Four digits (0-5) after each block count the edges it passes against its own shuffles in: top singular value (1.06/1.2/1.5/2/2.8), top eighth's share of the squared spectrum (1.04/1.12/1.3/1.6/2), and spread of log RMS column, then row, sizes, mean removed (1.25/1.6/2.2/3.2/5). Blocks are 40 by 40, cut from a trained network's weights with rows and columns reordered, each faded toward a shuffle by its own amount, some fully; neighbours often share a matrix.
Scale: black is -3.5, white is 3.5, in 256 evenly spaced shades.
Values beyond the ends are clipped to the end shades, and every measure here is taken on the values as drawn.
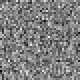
3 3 0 1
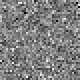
1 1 0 0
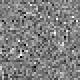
0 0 0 0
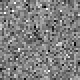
1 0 0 0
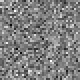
3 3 0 0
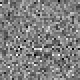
3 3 0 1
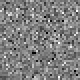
1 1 0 1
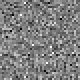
2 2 0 1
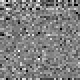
3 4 1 2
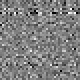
3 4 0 2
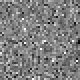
2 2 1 0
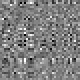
4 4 2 3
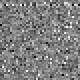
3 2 0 1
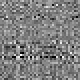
4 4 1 3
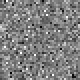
0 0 0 0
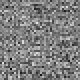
3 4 0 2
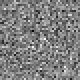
2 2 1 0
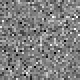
0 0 0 0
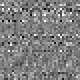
4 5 2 3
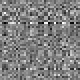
4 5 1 3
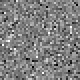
0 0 0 0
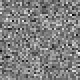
3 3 0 2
